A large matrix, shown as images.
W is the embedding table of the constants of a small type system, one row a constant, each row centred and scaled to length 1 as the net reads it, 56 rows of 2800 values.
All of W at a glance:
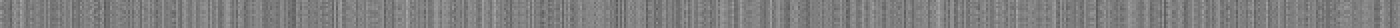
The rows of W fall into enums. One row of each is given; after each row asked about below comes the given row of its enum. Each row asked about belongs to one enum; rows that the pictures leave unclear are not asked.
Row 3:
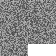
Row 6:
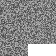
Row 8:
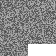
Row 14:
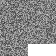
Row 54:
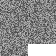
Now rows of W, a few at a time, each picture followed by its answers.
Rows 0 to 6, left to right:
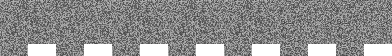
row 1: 8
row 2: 3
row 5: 6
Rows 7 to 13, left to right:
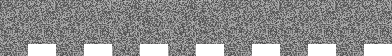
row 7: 8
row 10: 3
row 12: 8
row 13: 8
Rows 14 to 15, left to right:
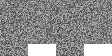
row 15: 6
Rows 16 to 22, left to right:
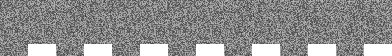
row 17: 54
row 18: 8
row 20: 54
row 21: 3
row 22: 3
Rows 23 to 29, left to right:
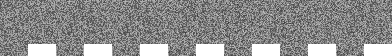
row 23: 8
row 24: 3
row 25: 3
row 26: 54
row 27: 14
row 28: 6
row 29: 54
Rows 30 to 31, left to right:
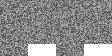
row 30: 6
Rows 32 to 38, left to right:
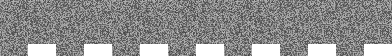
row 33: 8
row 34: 3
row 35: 54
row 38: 8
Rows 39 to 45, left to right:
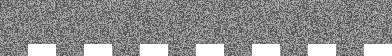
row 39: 8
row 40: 8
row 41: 3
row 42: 14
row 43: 8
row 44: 3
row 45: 14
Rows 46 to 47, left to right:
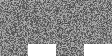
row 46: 3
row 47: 6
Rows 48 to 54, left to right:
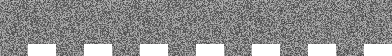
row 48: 3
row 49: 8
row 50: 3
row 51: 8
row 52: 3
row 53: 6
